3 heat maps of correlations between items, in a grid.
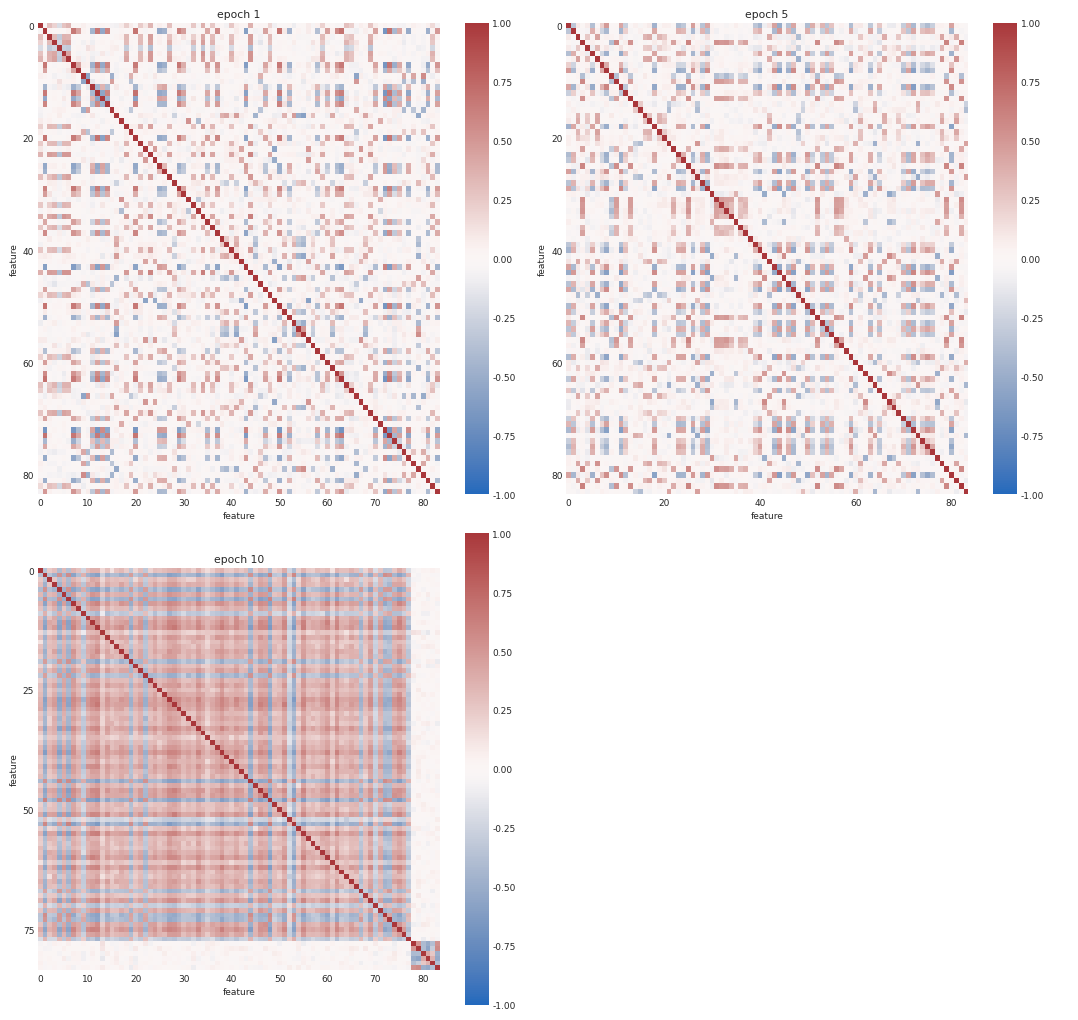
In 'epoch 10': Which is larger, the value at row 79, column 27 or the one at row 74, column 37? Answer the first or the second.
the second
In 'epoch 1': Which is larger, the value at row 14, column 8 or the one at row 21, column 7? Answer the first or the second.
the first
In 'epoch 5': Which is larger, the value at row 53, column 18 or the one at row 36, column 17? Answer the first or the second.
the second
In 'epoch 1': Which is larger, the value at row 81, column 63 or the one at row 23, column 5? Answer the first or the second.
the second
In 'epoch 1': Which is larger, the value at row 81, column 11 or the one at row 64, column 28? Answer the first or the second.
the first
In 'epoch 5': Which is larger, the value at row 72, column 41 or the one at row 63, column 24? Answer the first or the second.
the second
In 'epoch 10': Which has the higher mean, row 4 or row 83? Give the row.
83
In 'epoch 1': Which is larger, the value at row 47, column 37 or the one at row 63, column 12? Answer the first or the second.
the second
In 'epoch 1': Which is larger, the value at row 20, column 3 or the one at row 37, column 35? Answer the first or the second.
the second
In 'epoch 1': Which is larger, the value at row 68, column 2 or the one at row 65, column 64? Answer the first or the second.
the second
